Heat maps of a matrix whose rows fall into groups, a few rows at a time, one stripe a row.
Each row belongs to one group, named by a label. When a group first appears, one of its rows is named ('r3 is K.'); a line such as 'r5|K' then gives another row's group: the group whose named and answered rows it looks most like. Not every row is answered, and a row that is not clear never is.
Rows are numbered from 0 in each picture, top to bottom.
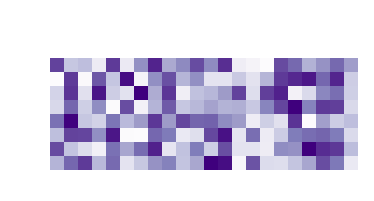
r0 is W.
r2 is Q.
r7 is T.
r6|W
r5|T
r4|W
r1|Q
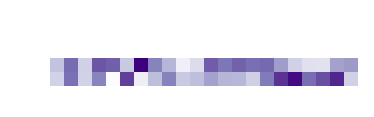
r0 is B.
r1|Q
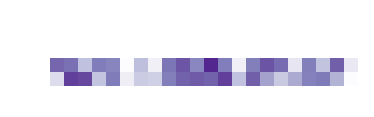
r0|T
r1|T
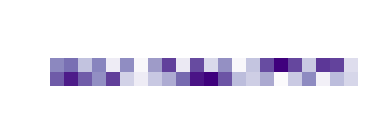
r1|T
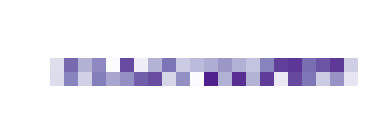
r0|Q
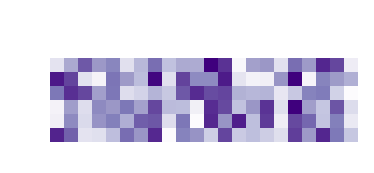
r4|B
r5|W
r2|T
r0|T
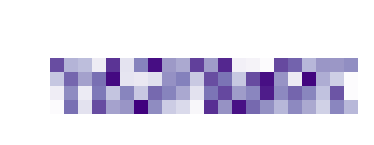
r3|B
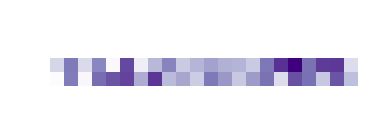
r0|Q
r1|B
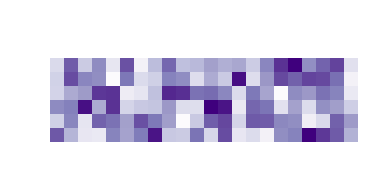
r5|W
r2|T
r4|B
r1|Q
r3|T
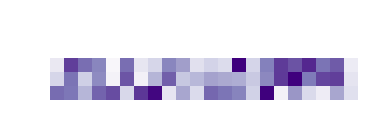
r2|B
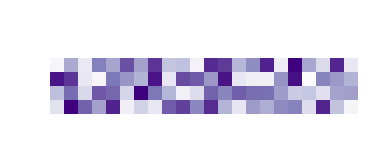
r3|T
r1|W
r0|B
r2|B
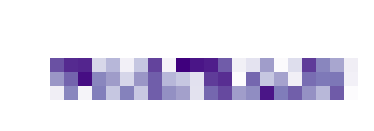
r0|T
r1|T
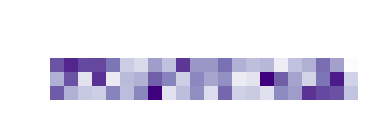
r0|T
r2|W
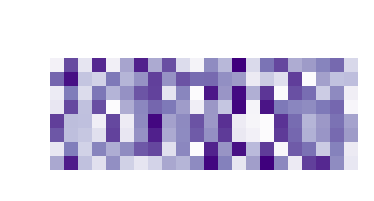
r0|Q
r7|T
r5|W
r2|B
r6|B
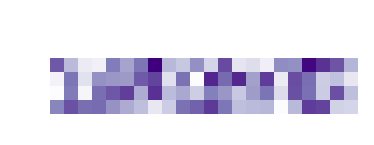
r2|B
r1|B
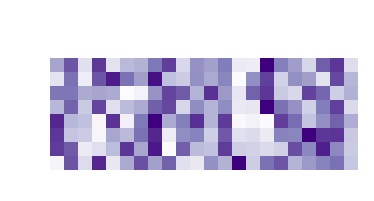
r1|B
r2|T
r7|Q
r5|W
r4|W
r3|Q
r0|Q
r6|W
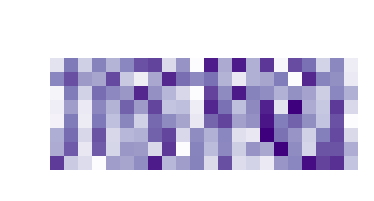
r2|B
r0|B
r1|T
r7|W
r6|Q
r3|B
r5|Q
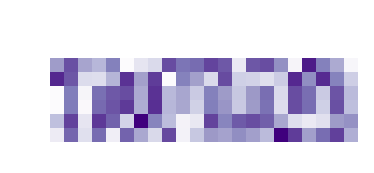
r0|T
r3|B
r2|B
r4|B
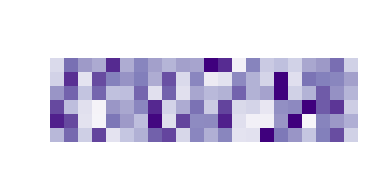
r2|Q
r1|Q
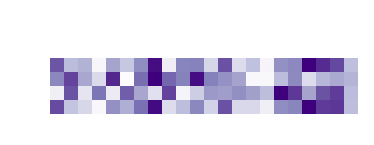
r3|W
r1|W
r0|W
